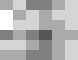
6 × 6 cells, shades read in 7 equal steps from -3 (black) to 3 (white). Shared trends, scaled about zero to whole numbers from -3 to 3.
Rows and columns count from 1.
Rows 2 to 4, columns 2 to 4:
1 2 1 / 2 2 1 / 1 0 -1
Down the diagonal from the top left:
1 1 2 -1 1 2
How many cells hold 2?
12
